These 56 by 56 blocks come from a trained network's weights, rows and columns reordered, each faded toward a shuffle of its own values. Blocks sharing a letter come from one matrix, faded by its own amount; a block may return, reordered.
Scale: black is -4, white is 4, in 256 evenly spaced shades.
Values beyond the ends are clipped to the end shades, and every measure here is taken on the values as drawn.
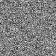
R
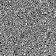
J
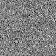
J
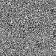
J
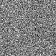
R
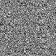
J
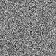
R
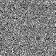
J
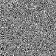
J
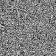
R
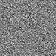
R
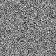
R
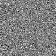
J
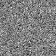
J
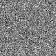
R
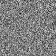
R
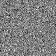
R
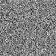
R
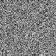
R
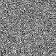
J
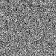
R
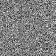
R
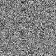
R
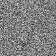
R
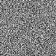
R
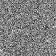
R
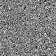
J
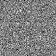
R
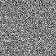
R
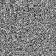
R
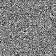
R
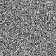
R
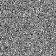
J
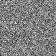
R
